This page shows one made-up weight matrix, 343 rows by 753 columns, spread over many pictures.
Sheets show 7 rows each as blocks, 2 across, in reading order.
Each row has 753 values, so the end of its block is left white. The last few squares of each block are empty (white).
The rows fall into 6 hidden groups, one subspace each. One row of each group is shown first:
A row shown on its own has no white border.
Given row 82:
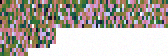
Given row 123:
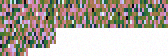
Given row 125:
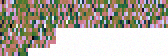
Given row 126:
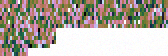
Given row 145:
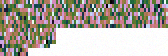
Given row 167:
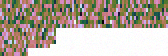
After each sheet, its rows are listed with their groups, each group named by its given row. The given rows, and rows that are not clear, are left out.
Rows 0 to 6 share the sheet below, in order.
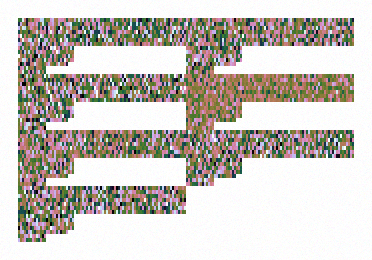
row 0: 145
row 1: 123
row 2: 145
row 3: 123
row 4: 82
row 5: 125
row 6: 125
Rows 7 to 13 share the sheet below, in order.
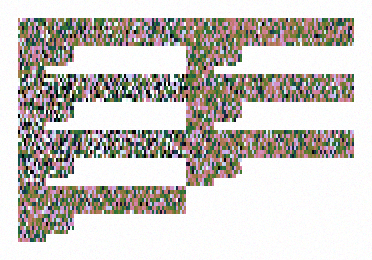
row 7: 82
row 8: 126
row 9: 145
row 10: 82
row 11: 125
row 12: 125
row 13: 145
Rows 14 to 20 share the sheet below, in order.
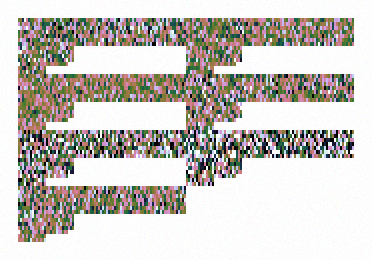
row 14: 123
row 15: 123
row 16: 126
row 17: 125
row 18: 123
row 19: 145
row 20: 167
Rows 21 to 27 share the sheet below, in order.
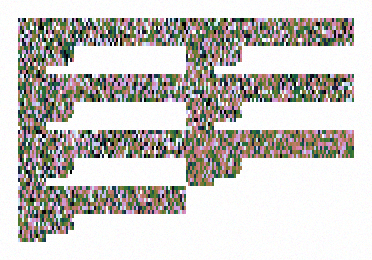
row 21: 123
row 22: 126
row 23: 167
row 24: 145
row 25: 167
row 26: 167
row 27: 126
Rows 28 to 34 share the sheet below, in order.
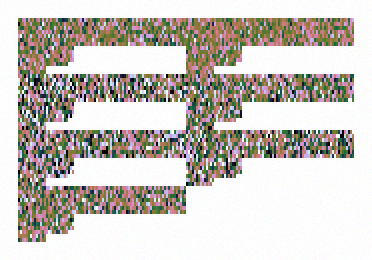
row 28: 167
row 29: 123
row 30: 123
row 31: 123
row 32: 126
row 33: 125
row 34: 126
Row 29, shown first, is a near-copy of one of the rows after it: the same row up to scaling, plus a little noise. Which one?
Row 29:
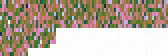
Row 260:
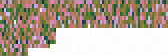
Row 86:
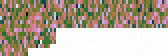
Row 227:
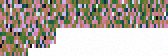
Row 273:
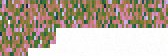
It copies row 273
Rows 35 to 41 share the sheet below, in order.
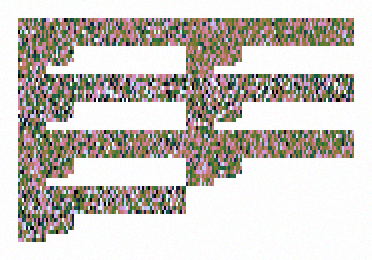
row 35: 126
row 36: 125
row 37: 123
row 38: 125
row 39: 125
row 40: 125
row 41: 125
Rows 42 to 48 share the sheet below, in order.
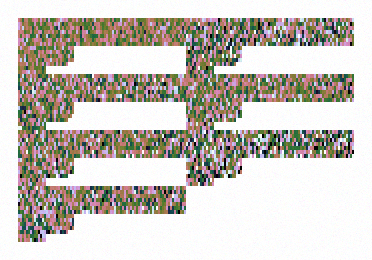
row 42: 167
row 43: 167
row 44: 167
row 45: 126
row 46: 126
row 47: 126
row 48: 126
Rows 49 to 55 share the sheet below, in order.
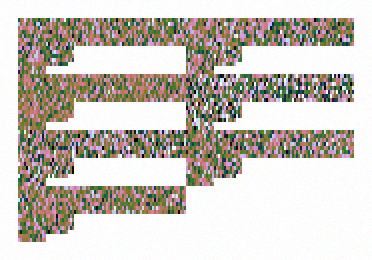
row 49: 125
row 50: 82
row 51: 125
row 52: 123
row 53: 123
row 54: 82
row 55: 126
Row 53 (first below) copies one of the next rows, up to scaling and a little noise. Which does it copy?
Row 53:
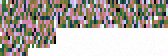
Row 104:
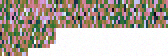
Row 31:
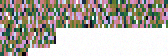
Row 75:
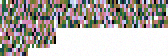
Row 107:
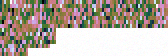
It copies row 75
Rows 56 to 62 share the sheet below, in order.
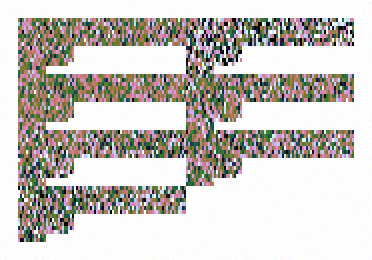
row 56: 125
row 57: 126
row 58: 123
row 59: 126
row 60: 126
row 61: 82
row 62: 123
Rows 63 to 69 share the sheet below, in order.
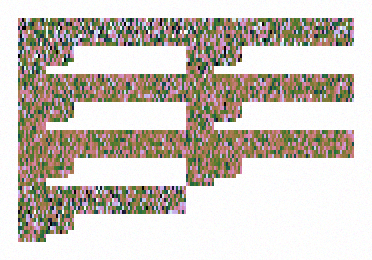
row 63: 145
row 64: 126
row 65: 125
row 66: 126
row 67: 167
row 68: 167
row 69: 125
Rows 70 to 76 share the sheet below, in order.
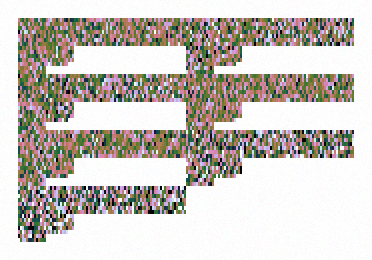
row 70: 126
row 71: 125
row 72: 82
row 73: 145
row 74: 126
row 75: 123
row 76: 125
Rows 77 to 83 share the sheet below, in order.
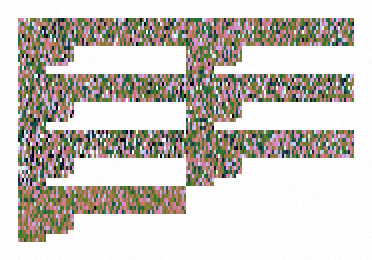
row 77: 123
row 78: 82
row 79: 126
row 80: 145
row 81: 167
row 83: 126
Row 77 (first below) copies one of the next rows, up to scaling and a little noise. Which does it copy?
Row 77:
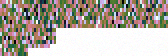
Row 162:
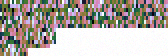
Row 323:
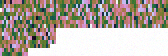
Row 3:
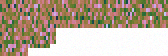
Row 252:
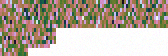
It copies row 252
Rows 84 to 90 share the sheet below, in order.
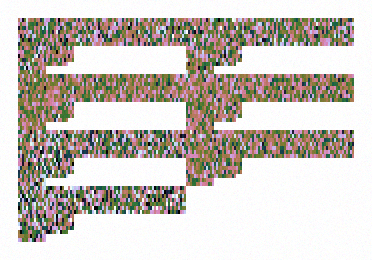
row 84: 145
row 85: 126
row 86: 123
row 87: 82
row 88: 126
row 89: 145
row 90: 126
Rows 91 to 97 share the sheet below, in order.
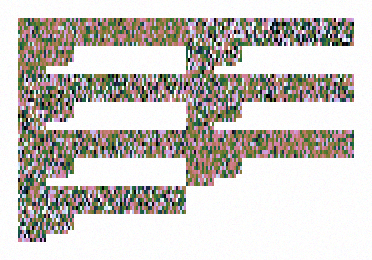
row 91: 123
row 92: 82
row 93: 125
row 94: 125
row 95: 123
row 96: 126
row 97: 145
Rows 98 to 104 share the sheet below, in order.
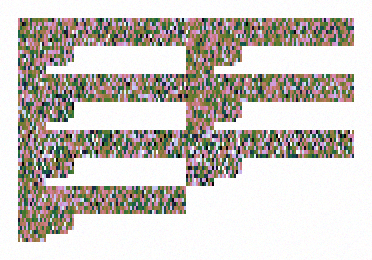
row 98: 145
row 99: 82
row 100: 125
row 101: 82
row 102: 126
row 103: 145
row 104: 123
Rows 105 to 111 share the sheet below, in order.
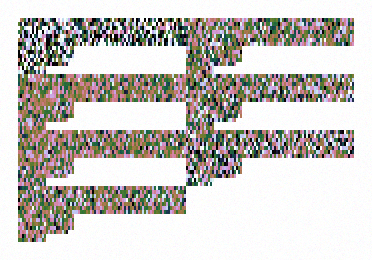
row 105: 123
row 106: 126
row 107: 123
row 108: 126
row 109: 145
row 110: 145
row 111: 82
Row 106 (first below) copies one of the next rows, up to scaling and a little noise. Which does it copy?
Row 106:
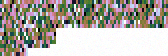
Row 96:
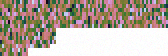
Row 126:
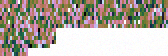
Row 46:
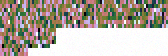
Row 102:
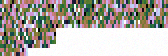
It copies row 102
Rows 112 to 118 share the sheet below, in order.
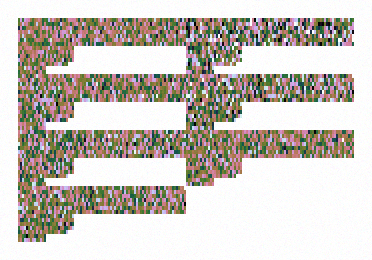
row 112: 145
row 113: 167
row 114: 126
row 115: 167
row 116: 82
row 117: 145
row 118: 167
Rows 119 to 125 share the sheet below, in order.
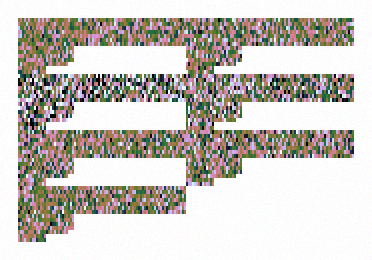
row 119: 167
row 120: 126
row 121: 125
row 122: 82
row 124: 167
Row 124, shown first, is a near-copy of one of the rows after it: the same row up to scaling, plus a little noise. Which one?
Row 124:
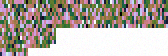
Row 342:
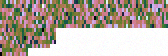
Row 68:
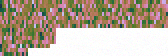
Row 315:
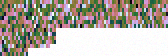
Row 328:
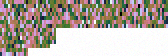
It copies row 328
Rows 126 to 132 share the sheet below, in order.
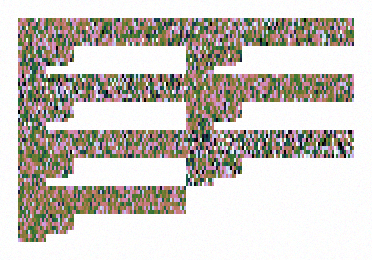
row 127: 167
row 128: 145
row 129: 126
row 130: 145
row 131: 123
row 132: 125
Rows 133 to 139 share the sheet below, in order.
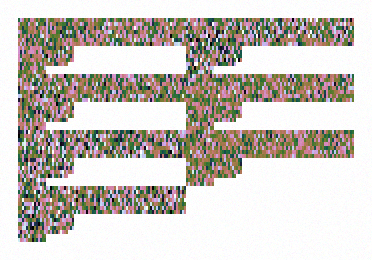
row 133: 82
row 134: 145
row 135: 126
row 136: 145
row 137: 167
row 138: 125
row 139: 125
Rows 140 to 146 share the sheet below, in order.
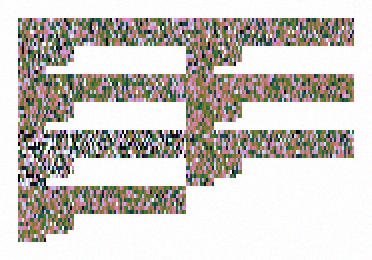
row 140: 126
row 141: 145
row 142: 145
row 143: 82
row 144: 145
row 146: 145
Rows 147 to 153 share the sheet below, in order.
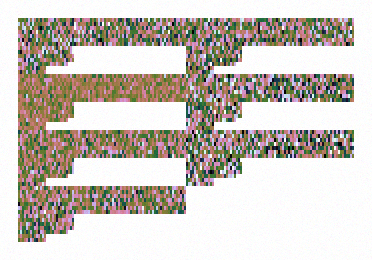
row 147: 125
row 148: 126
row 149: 145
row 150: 82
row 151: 123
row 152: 123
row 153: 126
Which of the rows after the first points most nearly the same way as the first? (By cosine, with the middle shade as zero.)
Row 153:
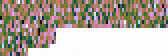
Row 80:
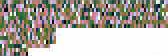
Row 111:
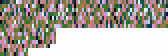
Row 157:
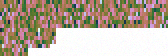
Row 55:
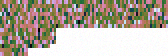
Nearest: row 55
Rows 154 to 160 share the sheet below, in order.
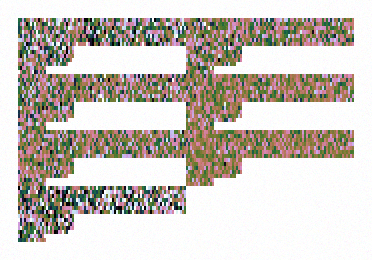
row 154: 167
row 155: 125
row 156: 125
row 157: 126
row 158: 145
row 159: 145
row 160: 82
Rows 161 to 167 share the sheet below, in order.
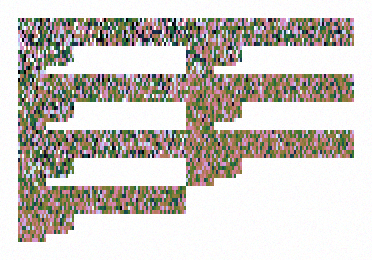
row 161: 125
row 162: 123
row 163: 125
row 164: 82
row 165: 126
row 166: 125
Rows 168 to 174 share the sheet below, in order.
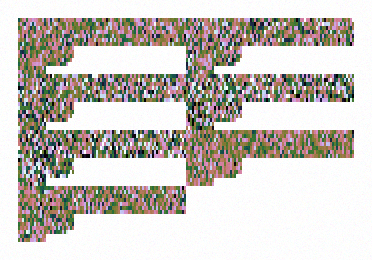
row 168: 167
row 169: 167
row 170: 167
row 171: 167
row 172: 126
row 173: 167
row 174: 145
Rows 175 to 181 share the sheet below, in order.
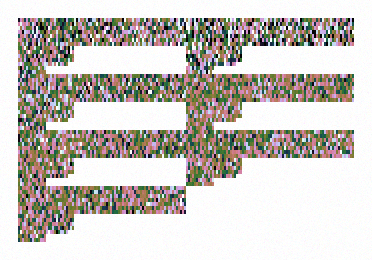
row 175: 123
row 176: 167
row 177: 145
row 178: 167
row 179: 123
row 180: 82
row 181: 126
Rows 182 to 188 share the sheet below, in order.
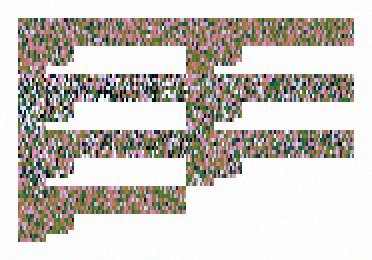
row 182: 126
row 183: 123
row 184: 123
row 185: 82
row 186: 126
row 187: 123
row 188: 125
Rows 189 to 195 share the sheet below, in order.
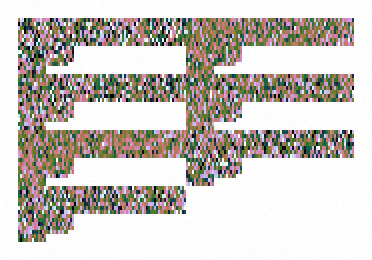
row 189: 125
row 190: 125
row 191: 167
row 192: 167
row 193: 126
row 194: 145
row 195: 167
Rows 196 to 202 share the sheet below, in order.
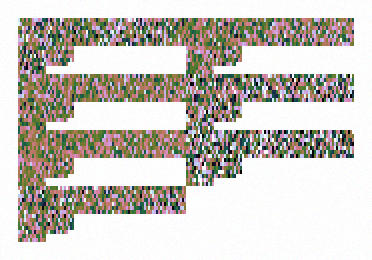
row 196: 167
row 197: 82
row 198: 167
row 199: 145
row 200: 82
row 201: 125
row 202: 167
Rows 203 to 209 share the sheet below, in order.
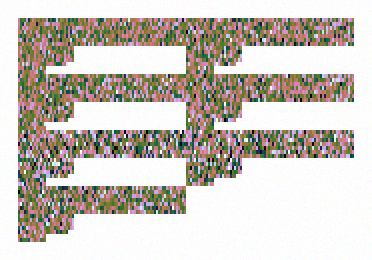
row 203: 145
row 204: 126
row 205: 82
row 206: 126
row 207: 145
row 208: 167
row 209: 167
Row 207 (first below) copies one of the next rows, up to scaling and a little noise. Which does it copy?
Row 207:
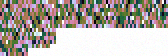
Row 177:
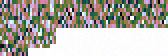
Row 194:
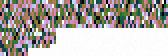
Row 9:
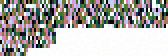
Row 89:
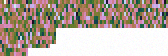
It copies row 194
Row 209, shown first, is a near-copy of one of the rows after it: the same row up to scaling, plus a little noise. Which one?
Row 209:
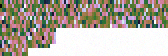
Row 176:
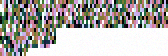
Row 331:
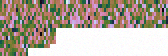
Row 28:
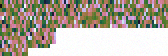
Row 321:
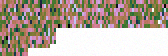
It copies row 28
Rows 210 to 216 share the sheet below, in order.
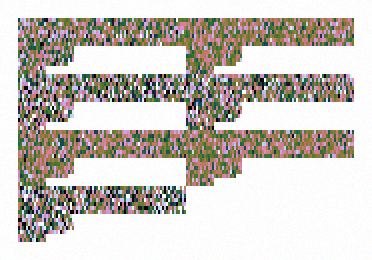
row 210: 145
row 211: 167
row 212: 123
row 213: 167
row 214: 167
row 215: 145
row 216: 125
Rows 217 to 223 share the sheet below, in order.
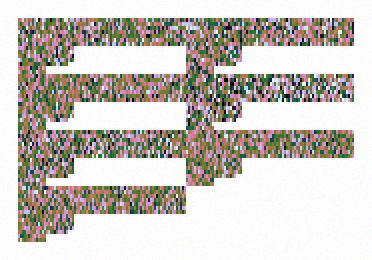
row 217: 126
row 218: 123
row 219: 126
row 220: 82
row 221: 125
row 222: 82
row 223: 145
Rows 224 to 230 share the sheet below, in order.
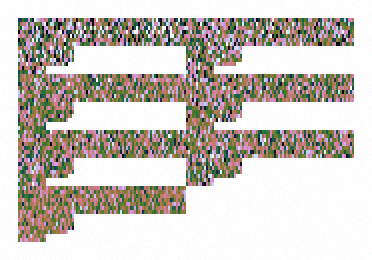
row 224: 82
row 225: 125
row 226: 167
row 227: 123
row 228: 125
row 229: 126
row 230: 123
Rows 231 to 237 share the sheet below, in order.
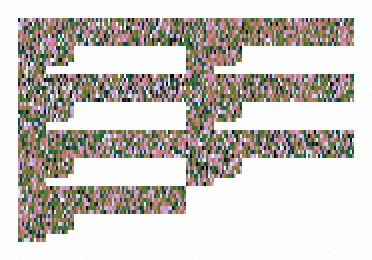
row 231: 125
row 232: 125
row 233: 145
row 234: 125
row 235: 82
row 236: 126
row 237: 167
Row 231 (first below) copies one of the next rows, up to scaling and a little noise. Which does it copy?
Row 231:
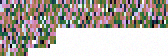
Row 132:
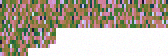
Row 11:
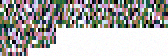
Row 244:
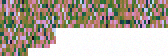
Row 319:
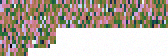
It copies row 319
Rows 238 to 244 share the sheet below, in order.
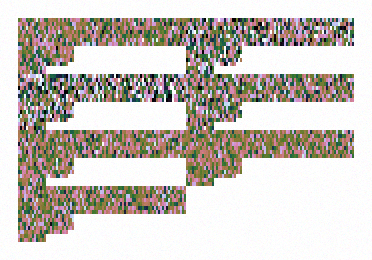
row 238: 126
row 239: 126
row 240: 123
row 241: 126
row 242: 126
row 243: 145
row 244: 125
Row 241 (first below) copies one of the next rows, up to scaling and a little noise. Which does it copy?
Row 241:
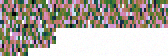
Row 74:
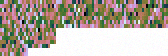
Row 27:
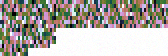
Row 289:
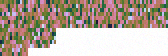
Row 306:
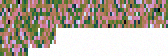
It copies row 27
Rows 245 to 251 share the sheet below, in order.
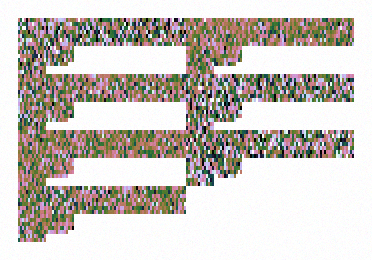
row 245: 145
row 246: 126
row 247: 123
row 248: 126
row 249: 125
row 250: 126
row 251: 167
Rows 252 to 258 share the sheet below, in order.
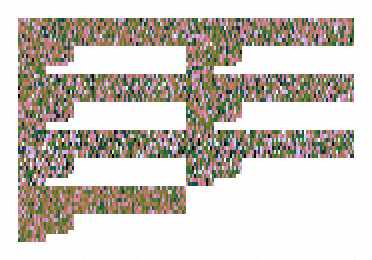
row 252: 123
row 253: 145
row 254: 82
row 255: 125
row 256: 167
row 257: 167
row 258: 125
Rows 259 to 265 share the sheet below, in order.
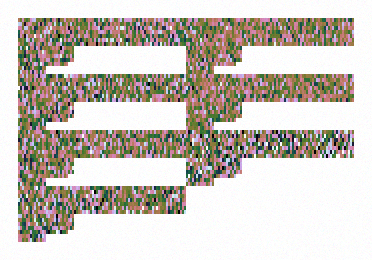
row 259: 167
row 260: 123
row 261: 126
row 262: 126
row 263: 167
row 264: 125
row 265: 126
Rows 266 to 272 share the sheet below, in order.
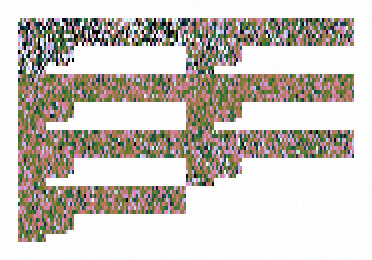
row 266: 167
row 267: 145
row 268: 125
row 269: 167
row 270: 167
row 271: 145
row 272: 82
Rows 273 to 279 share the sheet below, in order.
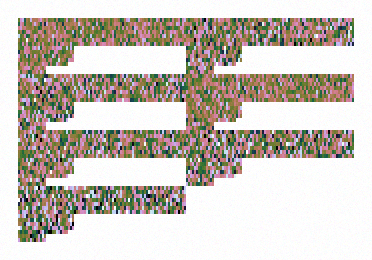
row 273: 123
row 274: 126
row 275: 145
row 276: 145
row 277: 125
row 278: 125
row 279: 126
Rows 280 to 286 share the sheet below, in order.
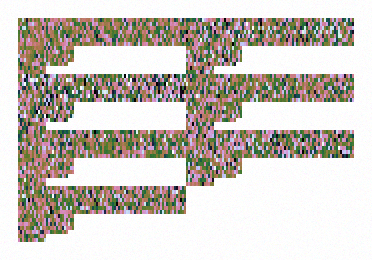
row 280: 145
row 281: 82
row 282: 145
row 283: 145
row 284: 167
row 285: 82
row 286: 145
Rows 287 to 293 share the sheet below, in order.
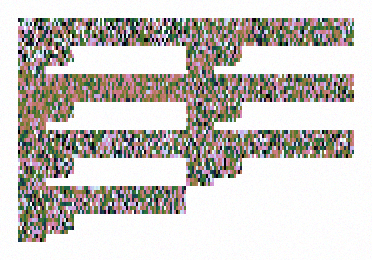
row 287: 125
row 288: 167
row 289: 126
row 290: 125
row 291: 82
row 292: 126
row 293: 123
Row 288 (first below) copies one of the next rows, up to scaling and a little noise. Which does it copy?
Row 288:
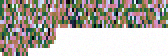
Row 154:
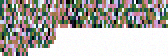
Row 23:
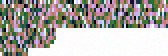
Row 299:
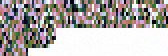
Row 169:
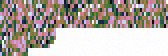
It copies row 154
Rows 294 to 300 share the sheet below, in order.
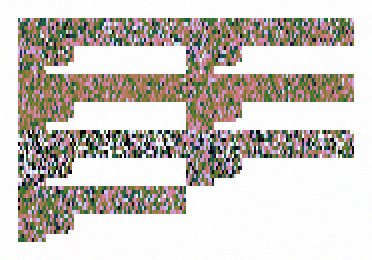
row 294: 82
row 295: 125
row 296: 126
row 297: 123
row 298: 123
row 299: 167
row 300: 82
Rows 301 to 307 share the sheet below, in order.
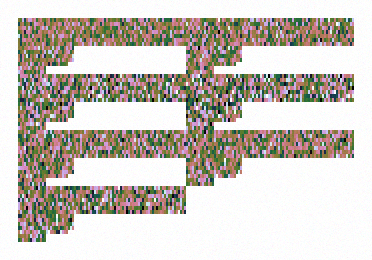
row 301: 123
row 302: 125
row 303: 125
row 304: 125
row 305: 167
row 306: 126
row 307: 126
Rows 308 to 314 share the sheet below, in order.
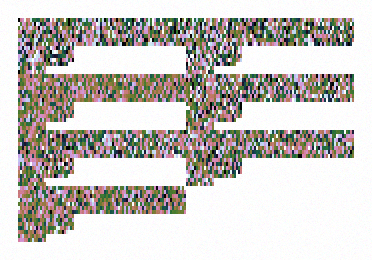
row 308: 125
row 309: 167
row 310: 145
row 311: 125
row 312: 82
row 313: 145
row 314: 82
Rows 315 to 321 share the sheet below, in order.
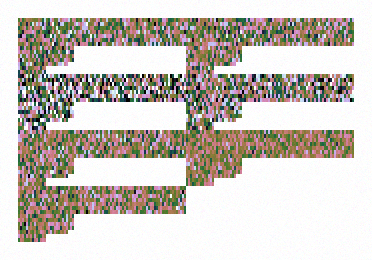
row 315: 167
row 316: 145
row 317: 145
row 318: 167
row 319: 125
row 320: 125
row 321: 167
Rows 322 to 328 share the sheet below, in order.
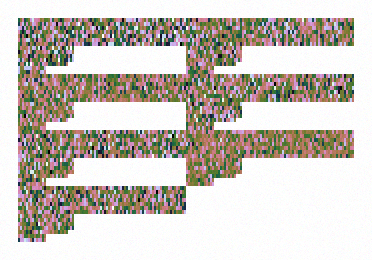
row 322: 123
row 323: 123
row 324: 125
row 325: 123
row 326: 125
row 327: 126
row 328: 167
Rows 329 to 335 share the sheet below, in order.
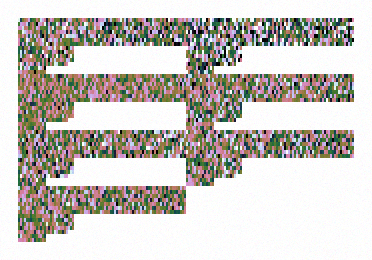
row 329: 82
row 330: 126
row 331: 167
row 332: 125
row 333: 126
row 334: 82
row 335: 82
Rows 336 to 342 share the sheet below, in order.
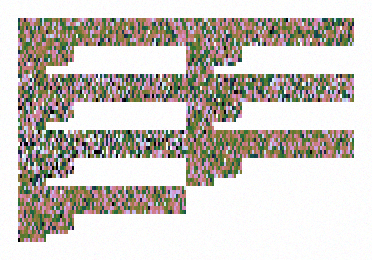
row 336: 123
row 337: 126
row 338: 125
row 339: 82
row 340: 126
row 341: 126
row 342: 167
